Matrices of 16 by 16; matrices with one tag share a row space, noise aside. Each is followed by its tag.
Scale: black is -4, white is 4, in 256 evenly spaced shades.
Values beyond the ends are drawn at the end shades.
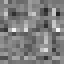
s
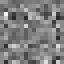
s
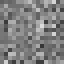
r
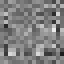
r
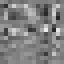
s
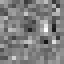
s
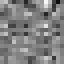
s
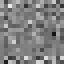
r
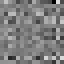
r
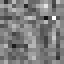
s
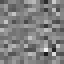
s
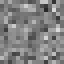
s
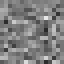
s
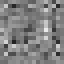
s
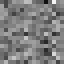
s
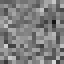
r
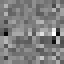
r
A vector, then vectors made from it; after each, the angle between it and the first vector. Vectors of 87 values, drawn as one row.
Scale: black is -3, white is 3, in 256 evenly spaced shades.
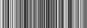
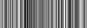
partly aligned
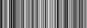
nearly opposite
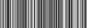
partly aligned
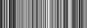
nearly opposite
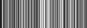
partly opposed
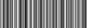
partly aligned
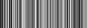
partly opposed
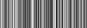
partly aligned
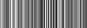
partly aligned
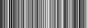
nearly opposite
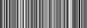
partly opposed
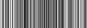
nearly parallel
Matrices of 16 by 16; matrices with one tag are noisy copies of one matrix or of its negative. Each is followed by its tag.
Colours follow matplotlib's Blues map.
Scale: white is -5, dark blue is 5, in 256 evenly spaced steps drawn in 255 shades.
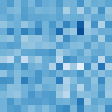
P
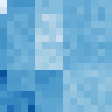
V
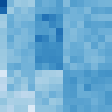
V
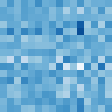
P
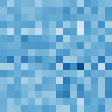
P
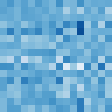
P
